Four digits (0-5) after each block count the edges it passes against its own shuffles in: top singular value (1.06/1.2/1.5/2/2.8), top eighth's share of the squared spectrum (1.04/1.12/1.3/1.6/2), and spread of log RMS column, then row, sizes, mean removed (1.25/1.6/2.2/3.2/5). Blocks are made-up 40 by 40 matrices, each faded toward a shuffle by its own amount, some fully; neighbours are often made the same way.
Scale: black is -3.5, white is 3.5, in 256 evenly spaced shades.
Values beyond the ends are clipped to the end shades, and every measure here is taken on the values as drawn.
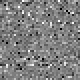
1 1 0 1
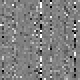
3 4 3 0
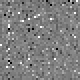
2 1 0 0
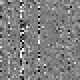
2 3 3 0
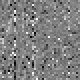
2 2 2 0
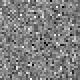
0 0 0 0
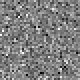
0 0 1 0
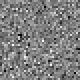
0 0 1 0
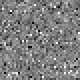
0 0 0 1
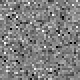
0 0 0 0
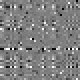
4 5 2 3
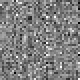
3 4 2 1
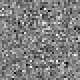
1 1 0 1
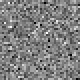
1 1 0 0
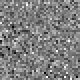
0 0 0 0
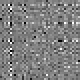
4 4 2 2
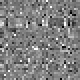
3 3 2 1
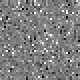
2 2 0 0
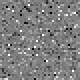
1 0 0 0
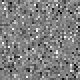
1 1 0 0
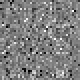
3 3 0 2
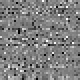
3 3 1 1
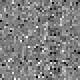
3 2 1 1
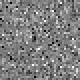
1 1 0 0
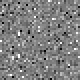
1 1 0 0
